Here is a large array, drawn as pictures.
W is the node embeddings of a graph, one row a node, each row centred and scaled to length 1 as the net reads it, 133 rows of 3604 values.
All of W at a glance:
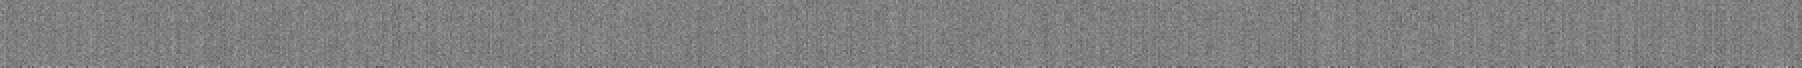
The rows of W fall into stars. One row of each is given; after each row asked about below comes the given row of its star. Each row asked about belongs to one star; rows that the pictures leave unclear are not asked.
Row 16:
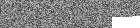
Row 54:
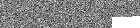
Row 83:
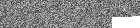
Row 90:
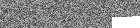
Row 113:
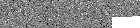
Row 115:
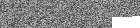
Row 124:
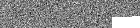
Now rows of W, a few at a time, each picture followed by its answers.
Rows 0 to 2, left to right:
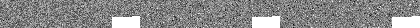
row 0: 115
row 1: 83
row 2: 90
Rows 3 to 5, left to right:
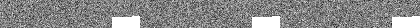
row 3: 54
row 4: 115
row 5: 115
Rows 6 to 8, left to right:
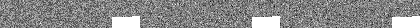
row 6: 54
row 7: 16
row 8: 115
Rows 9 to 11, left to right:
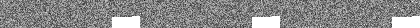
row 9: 124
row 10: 83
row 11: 90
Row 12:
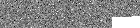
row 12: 90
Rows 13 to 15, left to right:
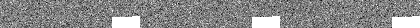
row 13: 16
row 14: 16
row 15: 83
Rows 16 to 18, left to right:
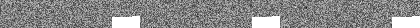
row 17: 90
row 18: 115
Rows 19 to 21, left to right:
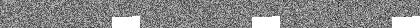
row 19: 16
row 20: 124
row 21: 54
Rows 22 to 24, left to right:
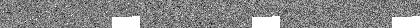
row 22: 16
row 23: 54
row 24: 90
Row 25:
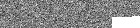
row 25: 54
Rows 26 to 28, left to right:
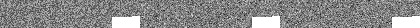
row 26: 83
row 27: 54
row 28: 115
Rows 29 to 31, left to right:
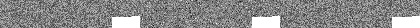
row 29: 124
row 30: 83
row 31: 83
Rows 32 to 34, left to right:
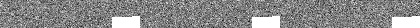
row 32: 54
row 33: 16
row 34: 124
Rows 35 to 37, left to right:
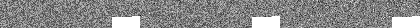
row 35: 113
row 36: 54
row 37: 124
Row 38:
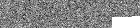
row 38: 124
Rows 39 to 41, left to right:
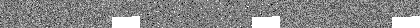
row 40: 113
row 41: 90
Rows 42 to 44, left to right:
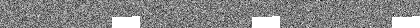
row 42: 54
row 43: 54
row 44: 83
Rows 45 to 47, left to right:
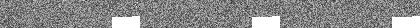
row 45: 83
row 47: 16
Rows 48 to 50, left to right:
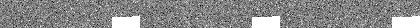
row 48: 90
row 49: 83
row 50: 83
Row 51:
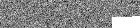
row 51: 115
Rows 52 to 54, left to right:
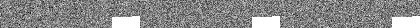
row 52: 124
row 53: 115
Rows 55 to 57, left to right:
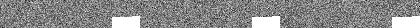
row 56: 115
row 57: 83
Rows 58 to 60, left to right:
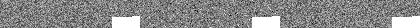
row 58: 16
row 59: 90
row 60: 83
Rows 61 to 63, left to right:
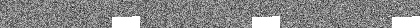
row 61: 115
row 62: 83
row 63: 124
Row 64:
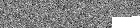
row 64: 54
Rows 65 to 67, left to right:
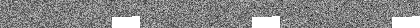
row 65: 113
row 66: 54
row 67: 16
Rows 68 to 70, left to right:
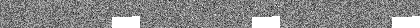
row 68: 83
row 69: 124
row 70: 54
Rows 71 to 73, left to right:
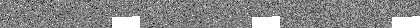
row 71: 113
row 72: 113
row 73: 83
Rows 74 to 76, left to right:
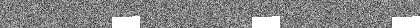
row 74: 16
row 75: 124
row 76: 54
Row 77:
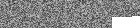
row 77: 113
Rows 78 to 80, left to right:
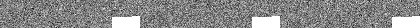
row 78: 124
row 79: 90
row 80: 115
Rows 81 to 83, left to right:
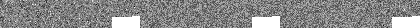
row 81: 16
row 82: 115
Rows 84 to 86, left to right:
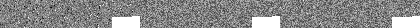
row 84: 90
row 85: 113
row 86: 16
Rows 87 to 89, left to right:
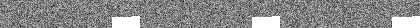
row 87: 115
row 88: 124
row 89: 115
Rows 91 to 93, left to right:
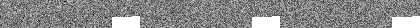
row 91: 115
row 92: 124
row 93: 54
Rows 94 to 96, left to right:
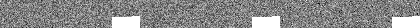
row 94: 83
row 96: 16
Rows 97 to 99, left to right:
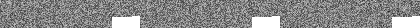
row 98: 124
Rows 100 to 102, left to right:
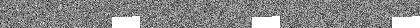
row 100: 115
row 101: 113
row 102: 115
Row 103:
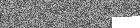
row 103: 54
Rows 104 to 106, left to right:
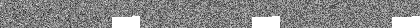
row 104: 54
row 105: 90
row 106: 90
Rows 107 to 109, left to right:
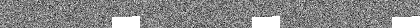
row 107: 124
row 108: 16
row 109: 124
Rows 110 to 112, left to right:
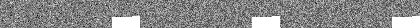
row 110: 16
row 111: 124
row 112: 16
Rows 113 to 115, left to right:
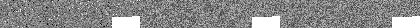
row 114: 54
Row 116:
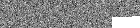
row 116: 115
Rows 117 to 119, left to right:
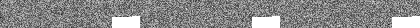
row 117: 16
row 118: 16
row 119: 90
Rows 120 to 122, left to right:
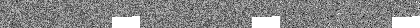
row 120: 115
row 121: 54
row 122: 83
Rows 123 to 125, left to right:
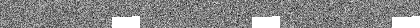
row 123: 113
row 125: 54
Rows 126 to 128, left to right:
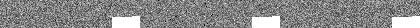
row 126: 54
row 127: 16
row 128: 115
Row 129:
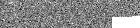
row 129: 16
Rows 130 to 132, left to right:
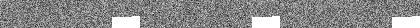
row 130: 124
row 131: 54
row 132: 113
